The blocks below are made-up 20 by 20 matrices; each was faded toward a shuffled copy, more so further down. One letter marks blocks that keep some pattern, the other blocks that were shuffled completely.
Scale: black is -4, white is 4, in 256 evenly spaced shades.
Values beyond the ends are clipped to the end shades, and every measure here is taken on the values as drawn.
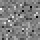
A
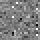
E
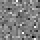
A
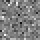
A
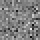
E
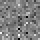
E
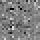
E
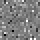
A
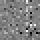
E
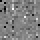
E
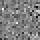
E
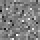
A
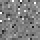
A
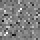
A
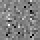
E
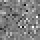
A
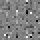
E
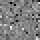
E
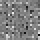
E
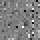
E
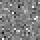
A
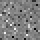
A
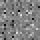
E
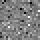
A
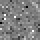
A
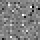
A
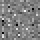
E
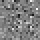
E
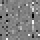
E
